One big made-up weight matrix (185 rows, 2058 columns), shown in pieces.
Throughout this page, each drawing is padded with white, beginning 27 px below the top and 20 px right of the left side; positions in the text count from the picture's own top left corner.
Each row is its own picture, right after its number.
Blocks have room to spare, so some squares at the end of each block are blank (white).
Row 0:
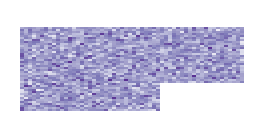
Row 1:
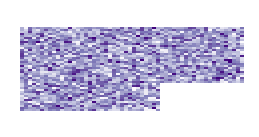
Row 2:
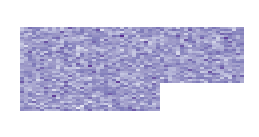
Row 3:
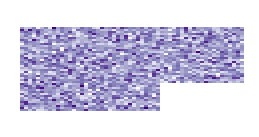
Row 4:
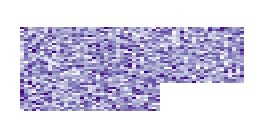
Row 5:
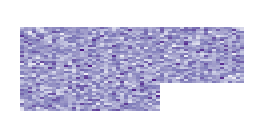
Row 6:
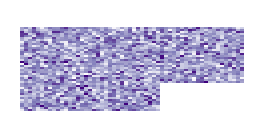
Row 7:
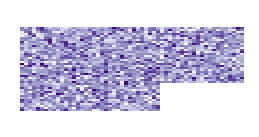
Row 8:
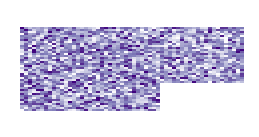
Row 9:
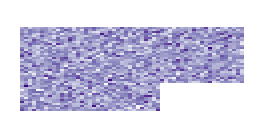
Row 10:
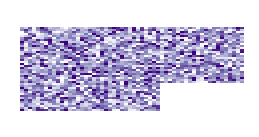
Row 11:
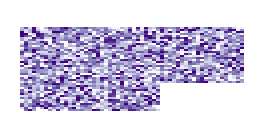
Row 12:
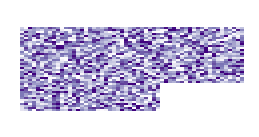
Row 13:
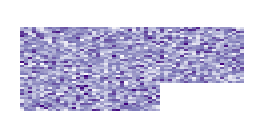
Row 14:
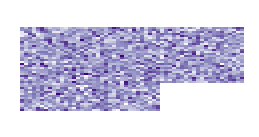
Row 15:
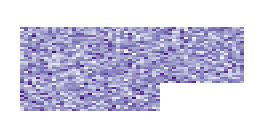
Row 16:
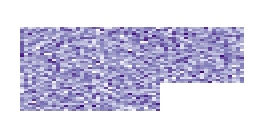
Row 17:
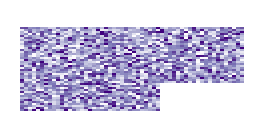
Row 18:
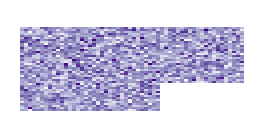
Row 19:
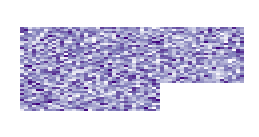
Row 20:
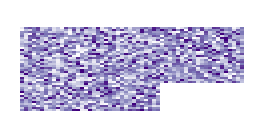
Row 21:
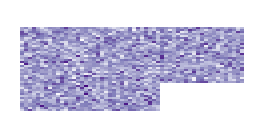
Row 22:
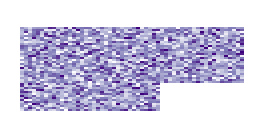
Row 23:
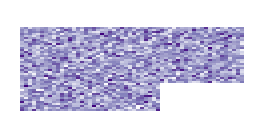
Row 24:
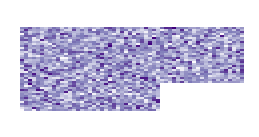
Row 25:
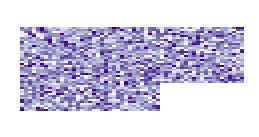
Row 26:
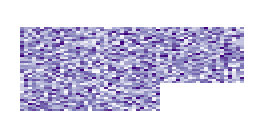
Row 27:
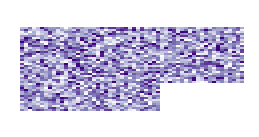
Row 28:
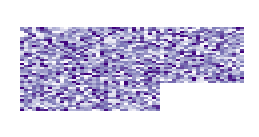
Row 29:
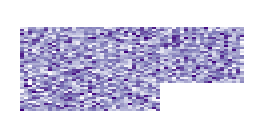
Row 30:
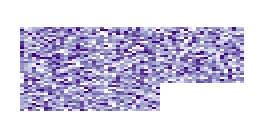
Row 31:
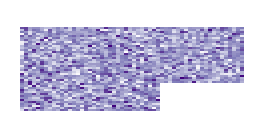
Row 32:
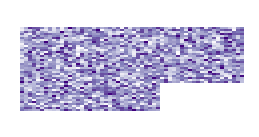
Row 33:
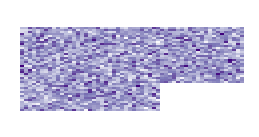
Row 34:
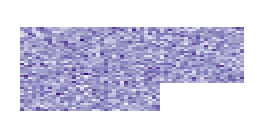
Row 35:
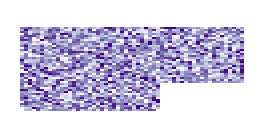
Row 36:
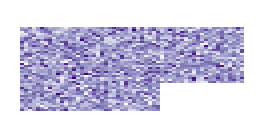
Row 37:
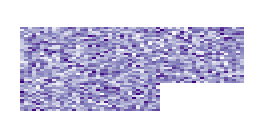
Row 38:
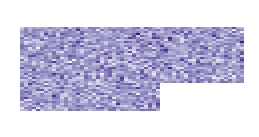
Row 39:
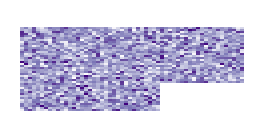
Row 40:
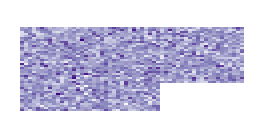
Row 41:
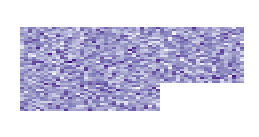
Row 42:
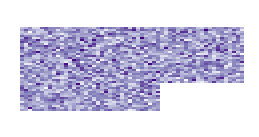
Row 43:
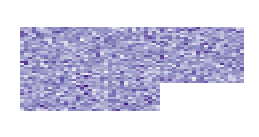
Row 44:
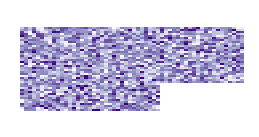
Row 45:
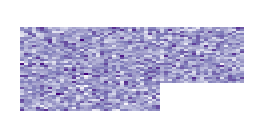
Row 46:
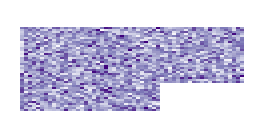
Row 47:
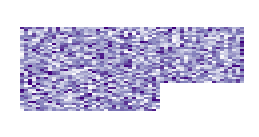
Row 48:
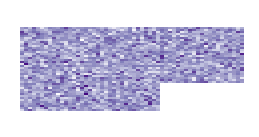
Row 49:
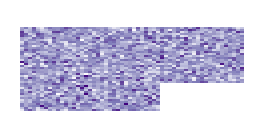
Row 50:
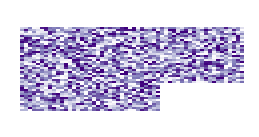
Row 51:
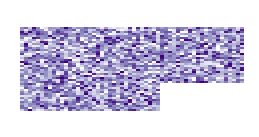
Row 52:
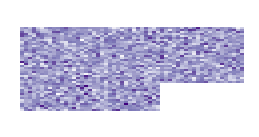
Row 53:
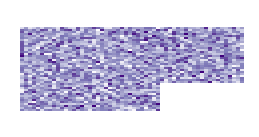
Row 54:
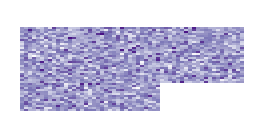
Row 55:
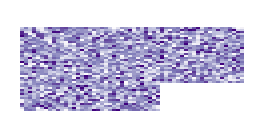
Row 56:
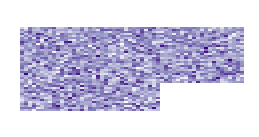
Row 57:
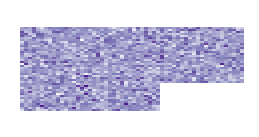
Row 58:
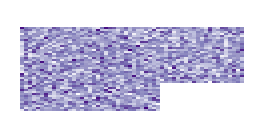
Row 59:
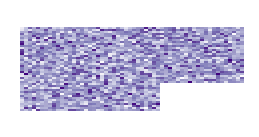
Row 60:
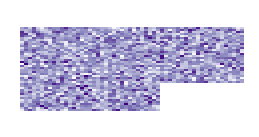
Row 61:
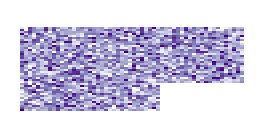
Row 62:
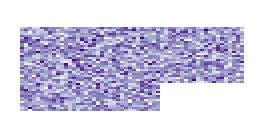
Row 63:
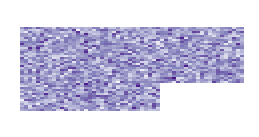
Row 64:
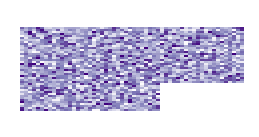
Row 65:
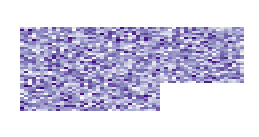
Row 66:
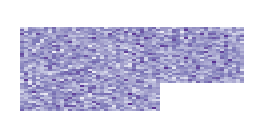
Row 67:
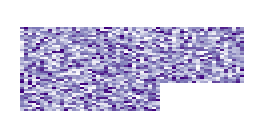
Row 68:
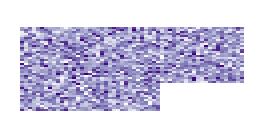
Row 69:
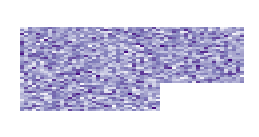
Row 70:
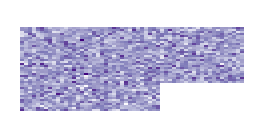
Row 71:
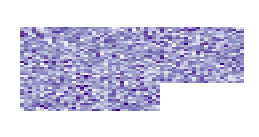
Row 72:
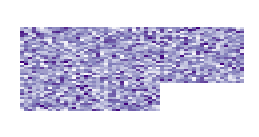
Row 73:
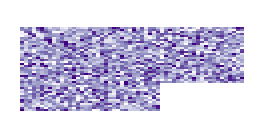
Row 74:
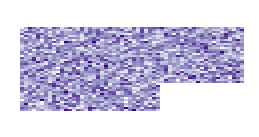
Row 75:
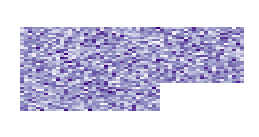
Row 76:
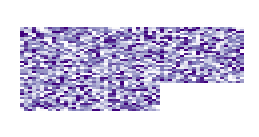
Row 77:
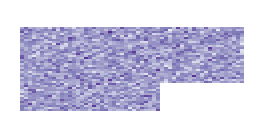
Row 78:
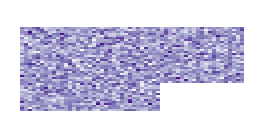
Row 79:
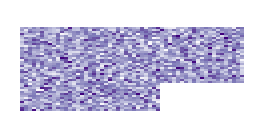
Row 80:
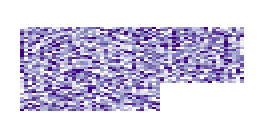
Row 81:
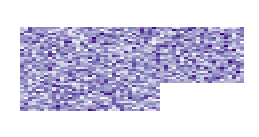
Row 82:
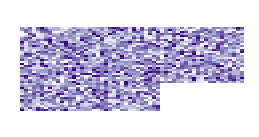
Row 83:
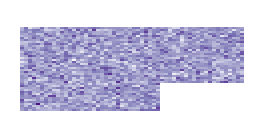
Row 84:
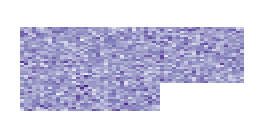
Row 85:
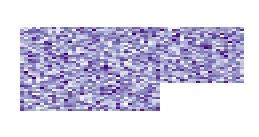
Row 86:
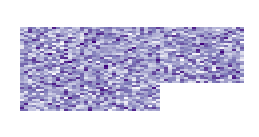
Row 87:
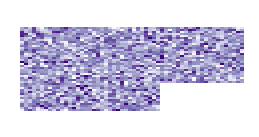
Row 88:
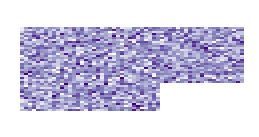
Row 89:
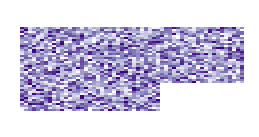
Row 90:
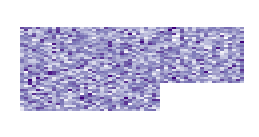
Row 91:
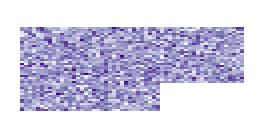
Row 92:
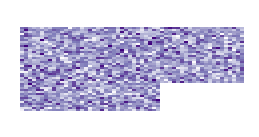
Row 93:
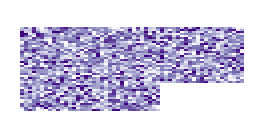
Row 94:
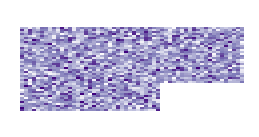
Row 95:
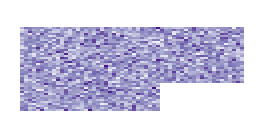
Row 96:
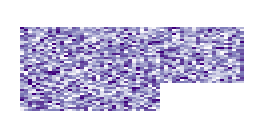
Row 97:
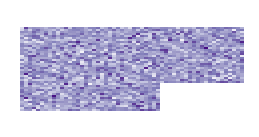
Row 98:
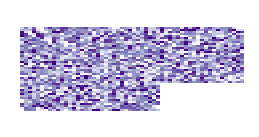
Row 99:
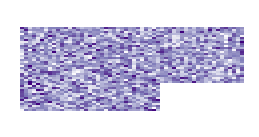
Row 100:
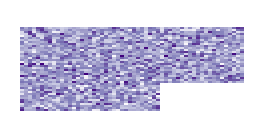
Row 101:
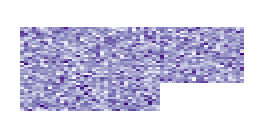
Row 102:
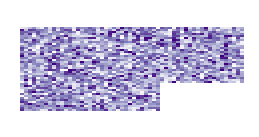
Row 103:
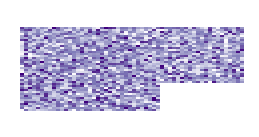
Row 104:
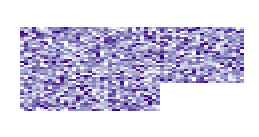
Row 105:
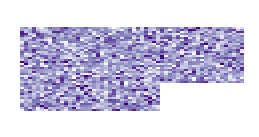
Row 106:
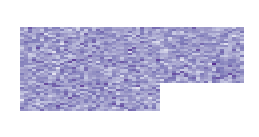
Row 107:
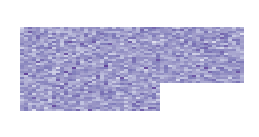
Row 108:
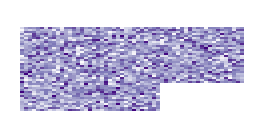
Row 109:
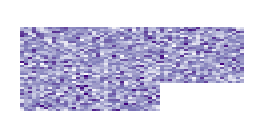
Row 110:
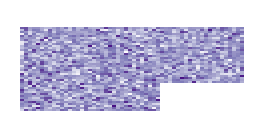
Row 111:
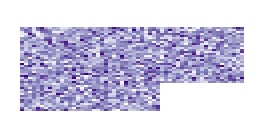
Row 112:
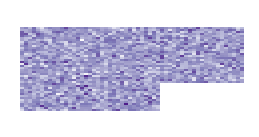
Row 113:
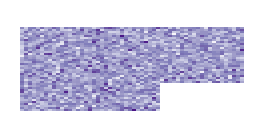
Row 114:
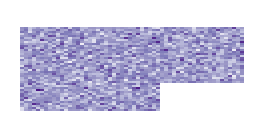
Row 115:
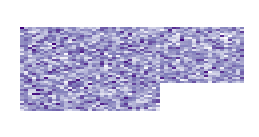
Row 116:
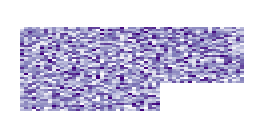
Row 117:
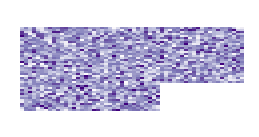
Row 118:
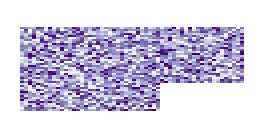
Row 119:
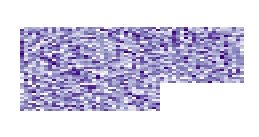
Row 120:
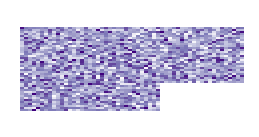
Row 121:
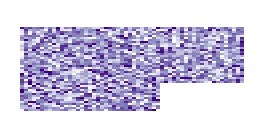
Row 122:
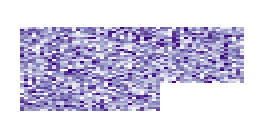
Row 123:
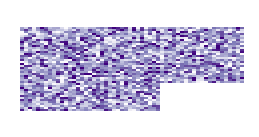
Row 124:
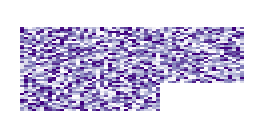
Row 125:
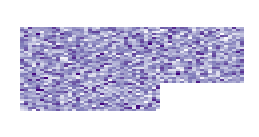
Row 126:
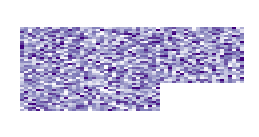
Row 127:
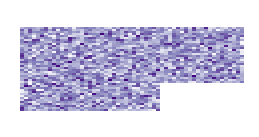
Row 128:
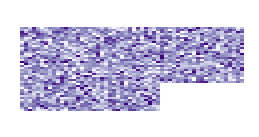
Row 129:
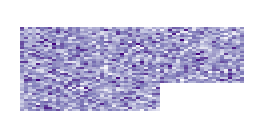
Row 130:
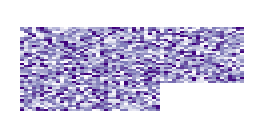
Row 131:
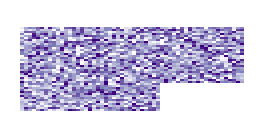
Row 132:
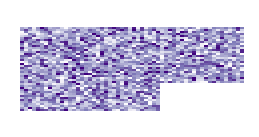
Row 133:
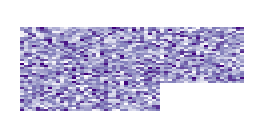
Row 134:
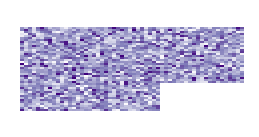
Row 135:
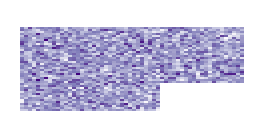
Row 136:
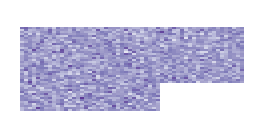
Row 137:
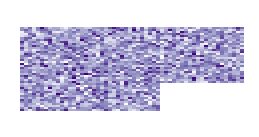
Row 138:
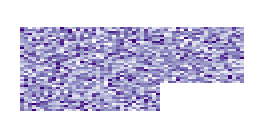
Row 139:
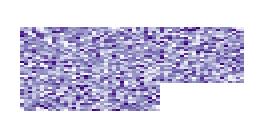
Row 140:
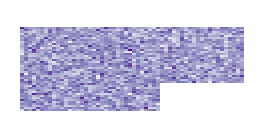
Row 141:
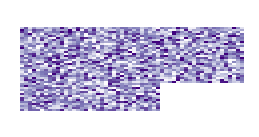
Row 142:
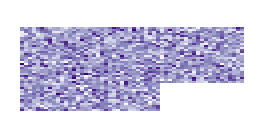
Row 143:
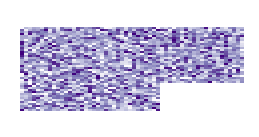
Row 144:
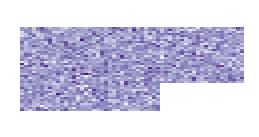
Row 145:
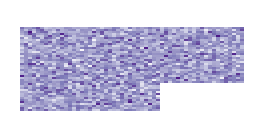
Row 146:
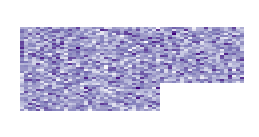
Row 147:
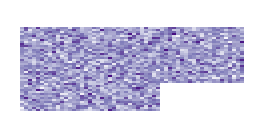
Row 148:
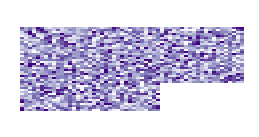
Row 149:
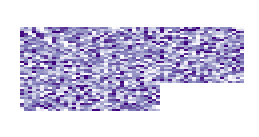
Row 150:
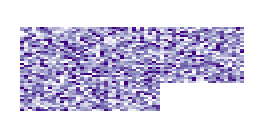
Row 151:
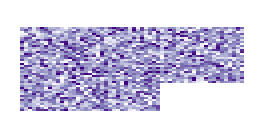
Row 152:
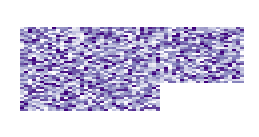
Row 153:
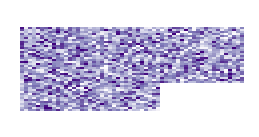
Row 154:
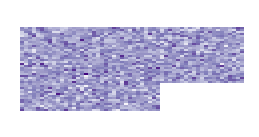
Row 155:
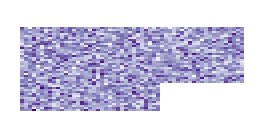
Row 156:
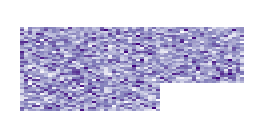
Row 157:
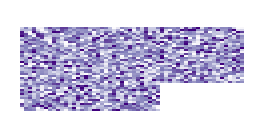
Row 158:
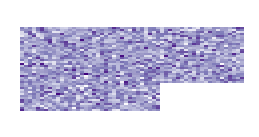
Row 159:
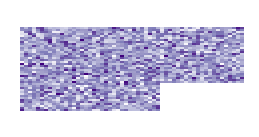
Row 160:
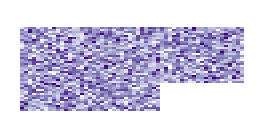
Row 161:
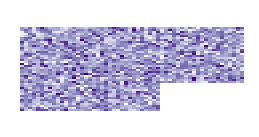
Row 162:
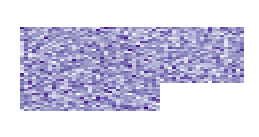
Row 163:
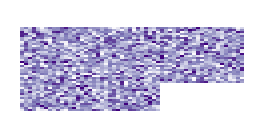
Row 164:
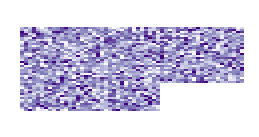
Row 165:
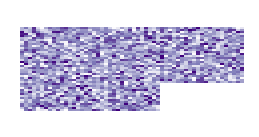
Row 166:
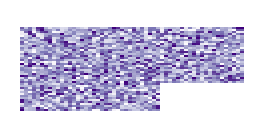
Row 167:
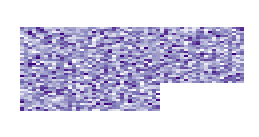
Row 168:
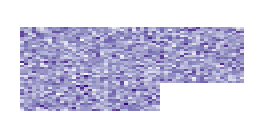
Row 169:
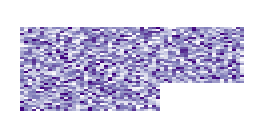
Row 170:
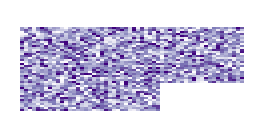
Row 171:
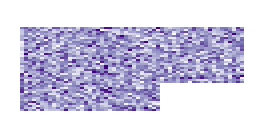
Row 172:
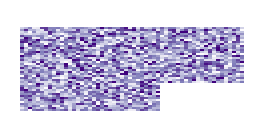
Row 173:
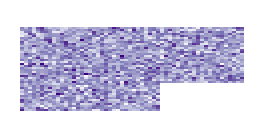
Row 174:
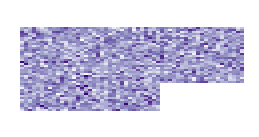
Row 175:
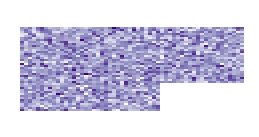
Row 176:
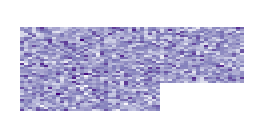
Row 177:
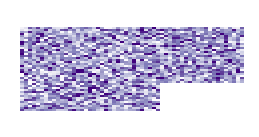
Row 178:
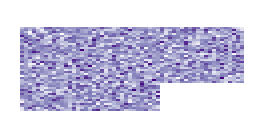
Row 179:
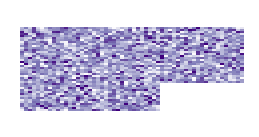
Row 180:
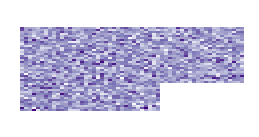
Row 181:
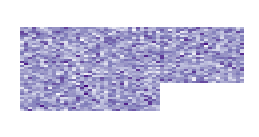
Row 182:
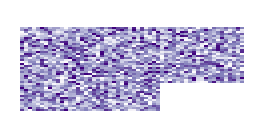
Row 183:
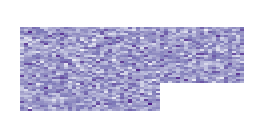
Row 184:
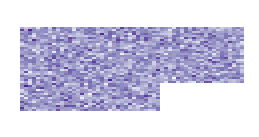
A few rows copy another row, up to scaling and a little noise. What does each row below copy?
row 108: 131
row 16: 53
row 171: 46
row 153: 129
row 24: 35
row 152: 160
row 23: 9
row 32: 2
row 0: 127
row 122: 102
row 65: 184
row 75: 95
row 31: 110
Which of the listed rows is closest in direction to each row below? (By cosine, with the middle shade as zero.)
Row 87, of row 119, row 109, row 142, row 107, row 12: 109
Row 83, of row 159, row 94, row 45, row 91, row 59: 94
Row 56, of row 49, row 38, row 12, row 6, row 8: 12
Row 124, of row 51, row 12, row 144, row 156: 156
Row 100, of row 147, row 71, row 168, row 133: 133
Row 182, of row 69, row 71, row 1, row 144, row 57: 144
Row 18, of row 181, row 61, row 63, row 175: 175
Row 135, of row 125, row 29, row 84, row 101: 125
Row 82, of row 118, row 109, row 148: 148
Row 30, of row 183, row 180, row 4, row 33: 183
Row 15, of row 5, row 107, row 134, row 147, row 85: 147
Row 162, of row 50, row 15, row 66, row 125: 15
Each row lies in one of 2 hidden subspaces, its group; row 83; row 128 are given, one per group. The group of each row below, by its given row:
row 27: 128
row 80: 83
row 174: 128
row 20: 83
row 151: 128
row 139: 128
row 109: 128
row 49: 128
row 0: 83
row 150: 128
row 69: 83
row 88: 83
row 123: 128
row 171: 83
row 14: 128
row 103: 83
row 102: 83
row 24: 83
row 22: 83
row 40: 128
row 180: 83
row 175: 128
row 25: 128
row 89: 83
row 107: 83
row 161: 128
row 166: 128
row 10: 128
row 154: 128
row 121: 83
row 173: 128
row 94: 83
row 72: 128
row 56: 83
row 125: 83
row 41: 83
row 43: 128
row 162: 83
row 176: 128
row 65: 83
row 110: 83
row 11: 128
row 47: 83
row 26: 83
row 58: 83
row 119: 83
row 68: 128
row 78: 128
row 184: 83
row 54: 83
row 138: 83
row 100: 128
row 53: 83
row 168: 128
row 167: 128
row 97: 83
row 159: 128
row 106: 83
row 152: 83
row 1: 83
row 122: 83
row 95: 83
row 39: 128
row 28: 128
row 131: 83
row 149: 128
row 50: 128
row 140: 83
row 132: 128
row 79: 83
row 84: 128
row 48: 128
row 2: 83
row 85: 83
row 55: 128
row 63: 83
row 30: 83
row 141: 83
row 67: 83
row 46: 83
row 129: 83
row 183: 128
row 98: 128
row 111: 128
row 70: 128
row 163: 128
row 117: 128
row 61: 83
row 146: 83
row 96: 83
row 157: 128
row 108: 83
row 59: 83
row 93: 128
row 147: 83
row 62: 128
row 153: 83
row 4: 83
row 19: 83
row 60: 128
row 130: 128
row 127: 83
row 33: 83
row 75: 83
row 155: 83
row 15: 83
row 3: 83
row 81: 83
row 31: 83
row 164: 128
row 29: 83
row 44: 128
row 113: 83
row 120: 83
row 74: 83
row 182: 128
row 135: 83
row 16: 83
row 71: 128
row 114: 83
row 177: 83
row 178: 128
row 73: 128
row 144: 128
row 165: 128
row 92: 83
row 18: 128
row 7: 128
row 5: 128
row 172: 128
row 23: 83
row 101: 128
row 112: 128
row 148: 128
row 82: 128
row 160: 83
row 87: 128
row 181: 128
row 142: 128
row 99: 83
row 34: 128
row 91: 128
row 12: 83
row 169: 83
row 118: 83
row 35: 83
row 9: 83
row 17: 83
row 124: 83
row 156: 83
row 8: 83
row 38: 83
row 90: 83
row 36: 128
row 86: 83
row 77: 83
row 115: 83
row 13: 128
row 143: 83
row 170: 128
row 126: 83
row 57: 128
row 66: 83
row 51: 128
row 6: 128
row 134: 128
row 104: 128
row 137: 128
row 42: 128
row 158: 128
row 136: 83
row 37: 83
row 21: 128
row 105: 128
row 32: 83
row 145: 128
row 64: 128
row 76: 128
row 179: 128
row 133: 128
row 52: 128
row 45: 128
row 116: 83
